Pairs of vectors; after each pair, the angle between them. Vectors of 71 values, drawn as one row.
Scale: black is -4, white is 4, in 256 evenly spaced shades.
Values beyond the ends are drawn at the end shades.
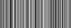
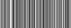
nearly opposite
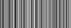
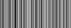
nearly parallel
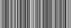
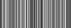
nearly opposite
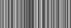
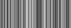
partly opposed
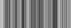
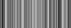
partly opposed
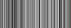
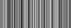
partly aligned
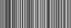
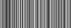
nearly parallel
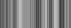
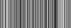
partly opposed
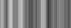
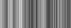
nearly parallel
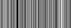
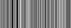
partly aligned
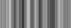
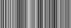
partly aligned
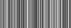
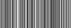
partly opposed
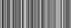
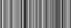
nearly opposite
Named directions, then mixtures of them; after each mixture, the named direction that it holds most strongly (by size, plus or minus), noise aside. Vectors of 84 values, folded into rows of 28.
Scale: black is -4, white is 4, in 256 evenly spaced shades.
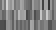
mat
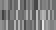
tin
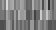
mat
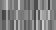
tin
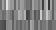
mat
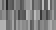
mat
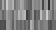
mat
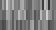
mat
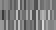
tin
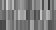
mat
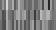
mat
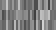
tin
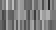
mat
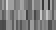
mat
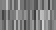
tin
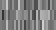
tin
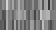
mat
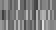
tin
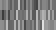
tin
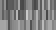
mat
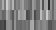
mat
